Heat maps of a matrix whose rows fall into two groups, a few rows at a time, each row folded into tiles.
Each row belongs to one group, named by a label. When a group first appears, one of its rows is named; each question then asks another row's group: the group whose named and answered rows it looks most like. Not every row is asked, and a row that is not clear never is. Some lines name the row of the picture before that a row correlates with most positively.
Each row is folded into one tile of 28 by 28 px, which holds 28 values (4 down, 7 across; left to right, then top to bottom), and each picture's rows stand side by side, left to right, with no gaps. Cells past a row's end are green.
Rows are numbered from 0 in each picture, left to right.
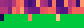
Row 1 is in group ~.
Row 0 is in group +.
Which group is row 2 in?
~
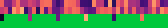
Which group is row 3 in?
~
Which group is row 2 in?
+
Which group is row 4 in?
+
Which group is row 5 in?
~
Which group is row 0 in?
+
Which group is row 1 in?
+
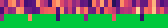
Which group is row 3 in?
~
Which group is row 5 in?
+
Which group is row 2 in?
+
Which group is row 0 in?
+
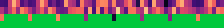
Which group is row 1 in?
~
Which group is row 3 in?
+
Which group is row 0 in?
~
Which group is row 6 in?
+
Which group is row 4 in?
+
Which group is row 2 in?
~
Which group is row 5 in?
+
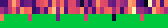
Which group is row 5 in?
~
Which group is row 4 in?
+
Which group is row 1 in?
~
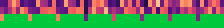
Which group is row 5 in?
~
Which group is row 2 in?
~
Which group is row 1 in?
~
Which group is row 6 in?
+
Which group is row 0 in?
~
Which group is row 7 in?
+
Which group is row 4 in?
~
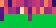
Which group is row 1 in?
+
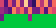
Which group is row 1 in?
~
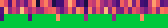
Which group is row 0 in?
+
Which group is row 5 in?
~
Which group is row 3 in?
+
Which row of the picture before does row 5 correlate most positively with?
1
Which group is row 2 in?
~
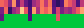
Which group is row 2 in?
~
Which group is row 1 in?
+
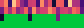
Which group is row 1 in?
+
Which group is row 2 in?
+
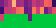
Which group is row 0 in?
+
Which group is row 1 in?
+
